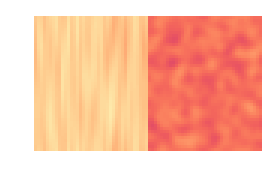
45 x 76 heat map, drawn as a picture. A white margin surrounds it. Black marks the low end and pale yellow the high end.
The table splits into one row of 2 panels. Panel 1,1: very high, streaked downward, faint in contrast. Panel 1,2: high, blotchy, faint in contrast.
